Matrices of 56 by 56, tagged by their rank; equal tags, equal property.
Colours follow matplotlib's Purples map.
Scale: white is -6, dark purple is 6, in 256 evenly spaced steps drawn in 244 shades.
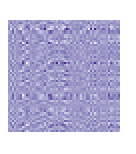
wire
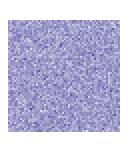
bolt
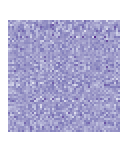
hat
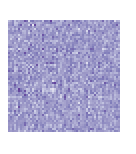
hat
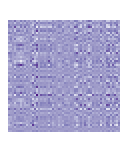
wire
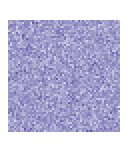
bolt
